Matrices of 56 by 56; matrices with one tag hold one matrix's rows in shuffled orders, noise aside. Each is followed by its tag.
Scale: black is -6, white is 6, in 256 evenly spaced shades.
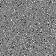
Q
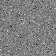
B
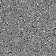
B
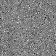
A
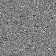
B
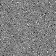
A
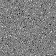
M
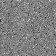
A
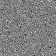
M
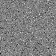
Q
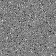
M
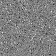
M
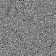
M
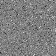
Q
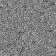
M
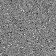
B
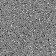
Q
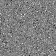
B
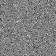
A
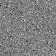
B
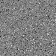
Q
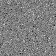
B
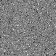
A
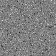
M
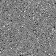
B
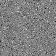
A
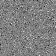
Q
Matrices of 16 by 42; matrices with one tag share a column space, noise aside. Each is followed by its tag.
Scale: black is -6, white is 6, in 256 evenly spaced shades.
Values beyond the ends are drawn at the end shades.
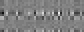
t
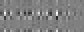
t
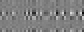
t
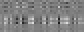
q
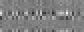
t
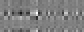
t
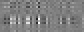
q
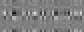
t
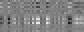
q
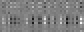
q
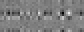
t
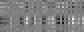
q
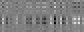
q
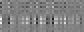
q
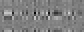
t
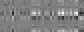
t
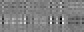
q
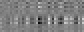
q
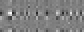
t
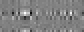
t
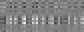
q
